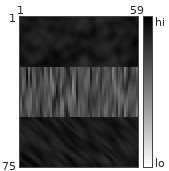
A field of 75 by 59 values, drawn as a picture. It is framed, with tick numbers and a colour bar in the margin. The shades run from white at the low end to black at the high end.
It is made of 3 by 1 panels. Panel 1,1: very high, blotchy, faint in contrast. Panel 2,1: high, streaked downward. Panel 3,1: very high, slanting down to the right, faint in contrast.
